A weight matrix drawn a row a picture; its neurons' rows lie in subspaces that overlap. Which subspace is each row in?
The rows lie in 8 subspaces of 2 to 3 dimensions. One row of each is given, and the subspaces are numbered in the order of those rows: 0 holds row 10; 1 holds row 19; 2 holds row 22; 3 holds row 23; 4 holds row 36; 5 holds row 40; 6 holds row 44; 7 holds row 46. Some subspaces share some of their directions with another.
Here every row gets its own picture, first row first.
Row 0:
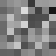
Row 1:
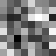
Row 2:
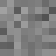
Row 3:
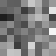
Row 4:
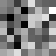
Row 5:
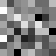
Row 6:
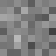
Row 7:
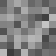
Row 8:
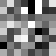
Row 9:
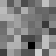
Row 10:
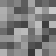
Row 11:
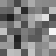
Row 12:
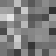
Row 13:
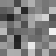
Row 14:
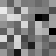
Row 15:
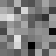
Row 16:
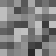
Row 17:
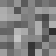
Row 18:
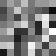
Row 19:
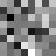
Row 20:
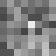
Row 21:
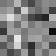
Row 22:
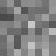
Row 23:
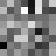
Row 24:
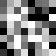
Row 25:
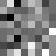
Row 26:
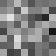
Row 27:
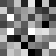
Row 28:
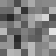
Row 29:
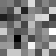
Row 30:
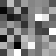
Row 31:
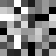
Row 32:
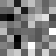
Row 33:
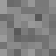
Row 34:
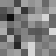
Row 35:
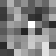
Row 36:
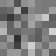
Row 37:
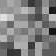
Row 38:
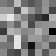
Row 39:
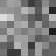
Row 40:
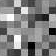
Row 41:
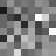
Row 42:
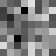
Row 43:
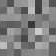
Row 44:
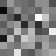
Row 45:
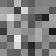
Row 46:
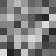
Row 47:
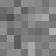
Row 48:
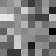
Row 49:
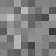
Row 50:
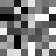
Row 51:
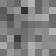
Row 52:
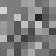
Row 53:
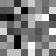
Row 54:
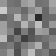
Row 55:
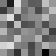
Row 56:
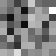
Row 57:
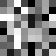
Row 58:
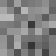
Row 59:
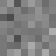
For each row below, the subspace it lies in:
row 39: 4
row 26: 7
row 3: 4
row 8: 3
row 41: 6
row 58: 2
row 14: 6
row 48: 4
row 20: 2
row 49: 0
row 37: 4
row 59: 5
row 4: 0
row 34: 1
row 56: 0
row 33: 6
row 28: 7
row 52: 6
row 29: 1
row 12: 0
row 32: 5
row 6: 1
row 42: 3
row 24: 2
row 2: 5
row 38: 3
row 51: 3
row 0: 0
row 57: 6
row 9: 7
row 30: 6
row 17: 0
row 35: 2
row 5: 6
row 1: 2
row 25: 5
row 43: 3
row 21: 2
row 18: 0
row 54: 6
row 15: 7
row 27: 1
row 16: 0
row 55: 5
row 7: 7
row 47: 1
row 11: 7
